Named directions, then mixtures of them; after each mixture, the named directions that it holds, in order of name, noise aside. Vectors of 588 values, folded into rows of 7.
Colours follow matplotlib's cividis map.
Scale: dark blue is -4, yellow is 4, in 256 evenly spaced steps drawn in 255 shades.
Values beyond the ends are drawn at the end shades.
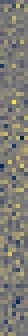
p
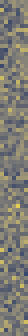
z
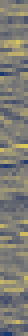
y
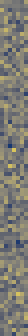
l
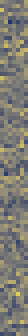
l, y, z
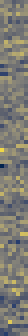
l, p, y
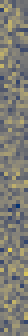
z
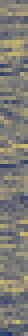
y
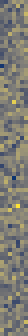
p, z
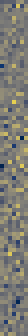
p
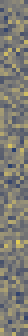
l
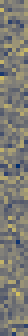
l, y, z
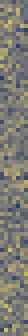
z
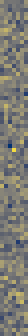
l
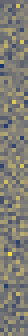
l, p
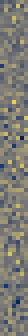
p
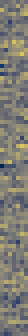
p, y, z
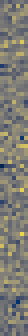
p, y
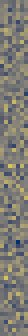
l, p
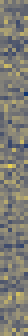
l, y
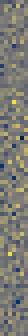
p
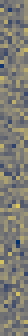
l, p, z
